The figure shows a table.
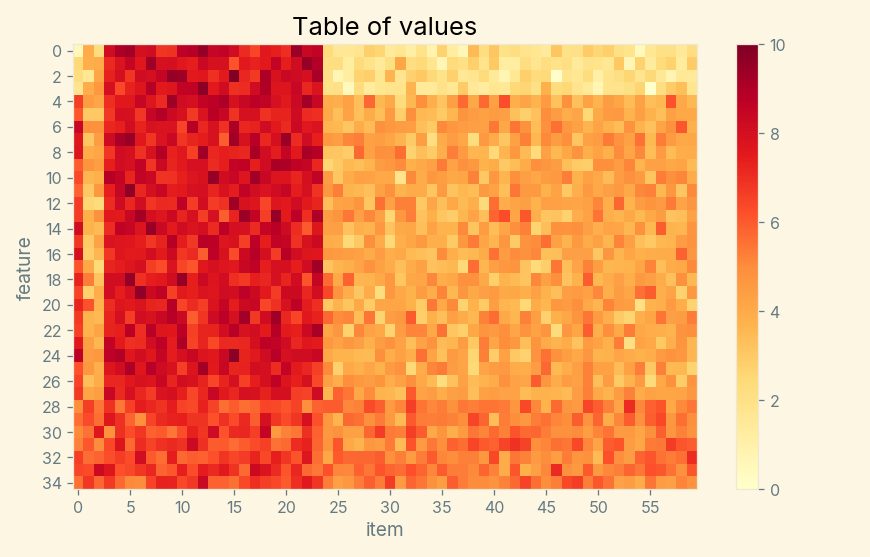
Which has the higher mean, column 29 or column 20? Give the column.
20
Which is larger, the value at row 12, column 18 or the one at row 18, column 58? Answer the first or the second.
the first
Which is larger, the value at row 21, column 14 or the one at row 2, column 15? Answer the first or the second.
the second
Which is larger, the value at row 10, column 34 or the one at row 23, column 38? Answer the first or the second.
the first
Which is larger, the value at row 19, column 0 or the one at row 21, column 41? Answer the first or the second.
the first
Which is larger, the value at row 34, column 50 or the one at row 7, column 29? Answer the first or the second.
the first
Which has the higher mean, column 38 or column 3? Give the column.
3
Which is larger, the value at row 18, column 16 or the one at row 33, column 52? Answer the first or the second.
the first
